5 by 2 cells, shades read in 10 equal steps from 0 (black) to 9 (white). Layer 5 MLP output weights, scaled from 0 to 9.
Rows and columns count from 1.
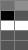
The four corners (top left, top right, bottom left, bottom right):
4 5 3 3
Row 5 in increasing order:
3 3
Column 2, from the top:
5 3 9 3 3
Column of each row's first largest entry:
2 2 1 1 1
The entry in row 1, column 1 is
4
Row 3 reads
9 9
